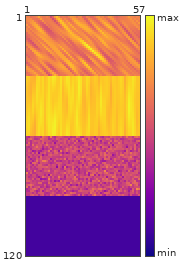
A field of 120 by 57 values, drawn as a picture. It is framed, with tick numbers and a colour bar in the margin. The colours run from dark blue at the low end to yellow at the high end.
It is made of 4 by 1 panels. Panel 1,1: high, slanting down to the right. Panel 2,1: very high, streaked downward, faint in contrast. Panel 3,1: middling, fine-grained. Panel 4,1: very low, flat.
